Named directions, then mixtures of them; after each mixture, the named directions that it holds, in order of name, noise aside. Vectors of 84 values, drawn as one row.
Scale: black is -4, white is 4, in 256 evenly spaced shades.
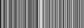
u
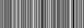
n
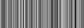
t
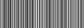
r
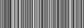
n, r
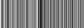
u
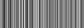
r, t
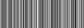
n, t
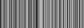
r, u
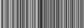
u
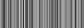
r, t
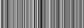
n, r, u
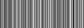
n, u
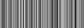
t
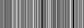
n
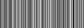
n, u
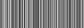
n, r, t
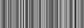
n, r, t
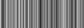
t, u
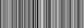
n, t, u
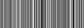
n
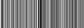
r, t, u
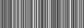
n, t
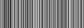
n, r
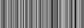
t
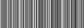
n, t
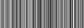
n, u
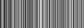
n, r, u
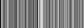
n, u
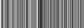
u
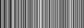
n, r, u
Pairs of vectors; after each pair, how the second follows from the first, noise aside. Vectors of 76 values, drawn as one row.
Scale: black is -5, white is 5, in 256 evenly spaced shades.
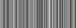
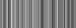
shuffled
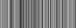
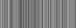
shrunk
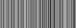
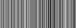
copied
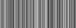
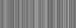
shrunk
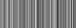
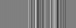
partly zeroed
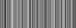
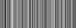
copied
